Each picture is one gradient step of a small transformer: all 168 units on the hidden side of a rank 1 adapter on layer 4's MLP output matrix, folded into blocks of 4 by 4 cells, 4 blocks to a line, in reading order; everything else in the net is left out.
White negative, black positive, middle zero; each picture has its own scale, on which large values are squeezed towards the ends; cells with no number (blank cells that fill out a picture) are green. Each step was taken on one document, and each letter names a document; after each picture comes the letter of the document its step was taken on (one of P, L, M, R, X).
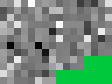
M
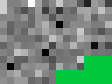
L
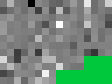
M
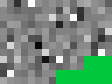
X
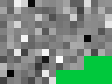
X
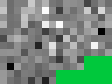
L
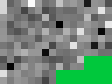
L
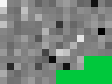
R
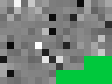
X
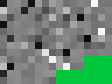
R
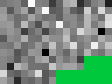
L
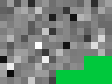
X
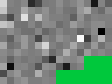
R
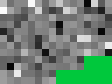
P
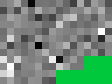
X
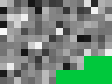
P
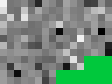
P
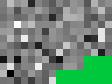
X
